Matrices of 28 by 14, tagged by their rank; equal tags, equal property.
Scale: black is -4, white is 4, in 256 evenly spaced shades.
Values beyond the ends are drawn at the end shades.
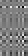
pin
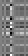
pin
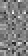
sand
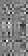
sand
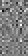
sand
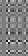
pin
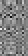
sand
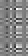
pin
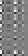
pin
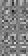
sand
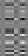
pin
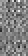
sand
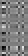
pin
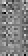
sand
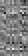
sand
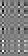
pin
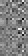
sand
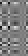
pin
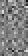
sand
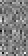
sand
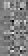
sand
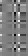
pin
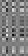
pin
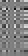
pin
